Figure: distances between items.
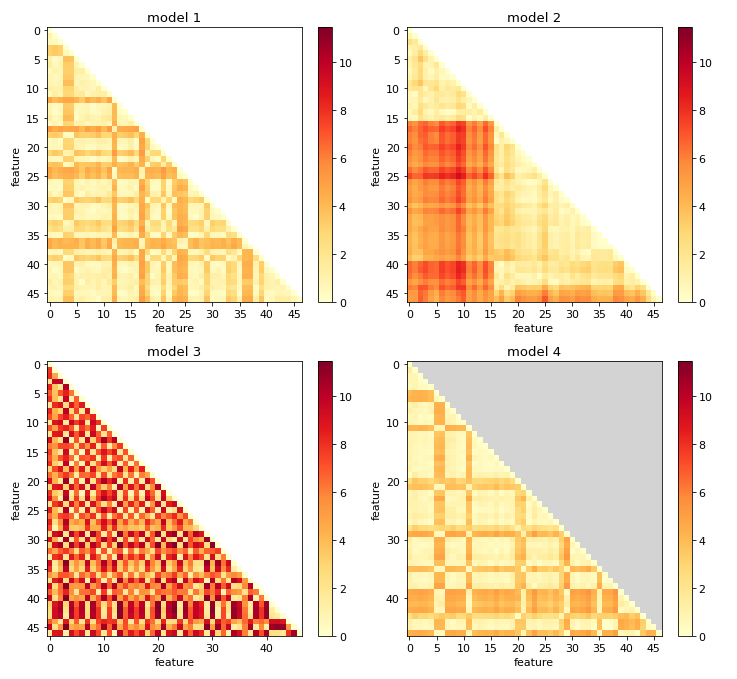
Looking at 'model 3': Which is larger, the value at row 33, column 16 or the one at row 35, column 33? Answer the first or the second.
the second
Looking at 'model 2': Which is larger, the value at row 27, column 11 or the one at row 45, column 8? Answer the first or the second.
the second
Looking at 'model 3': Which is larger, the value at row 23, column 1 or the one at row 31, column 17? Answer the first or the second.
the second
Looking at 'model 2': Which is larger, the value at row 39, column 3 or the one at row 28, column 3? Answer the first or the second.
the second
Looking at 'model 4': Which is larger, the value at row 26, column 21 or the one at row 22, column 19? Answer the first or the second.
the first
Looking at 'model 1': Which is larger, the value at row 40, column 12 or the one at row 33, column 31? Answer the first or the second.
the first
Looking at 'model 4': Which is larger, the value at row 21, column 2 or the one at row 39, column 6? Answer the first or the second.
the first
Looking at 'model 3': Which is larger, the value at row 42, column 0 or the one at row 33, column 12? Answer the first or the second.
the first
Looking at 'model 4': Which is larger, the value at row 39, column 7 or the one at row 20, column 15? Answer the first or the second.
the first
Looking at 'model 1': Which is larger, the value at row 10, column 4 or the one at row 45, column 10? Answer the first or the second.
the first
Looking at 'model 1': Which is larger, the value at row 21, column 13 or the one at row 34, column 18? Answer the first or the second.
the first
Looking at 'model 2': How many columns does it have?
47
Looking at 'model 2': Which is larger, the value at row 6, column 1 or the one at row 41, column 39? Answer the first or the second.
the second
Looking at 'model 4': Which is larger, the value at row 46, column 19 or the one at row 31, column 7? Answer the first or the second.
the first
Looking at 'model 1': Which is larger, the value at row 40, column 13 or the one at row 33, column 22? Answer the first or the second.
the second
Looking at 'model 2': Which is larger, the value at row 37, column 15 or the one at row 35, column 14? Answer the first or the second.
the second
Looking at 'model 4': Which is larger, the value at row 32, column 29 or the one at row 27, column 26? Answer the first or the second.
the first
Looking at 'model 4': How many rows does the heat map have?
47
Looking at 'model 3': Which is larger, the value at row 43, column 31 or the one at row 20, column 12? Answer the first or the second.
the second
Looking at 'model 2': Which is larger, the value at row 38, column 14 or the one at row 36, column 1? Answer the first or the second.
the first
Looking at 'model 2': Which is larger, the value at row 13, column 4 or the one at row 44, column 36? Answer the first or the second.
the second
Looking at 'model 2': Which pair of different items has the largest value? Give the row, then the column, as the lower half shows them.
25, 9
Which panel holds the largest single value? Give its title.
model 3
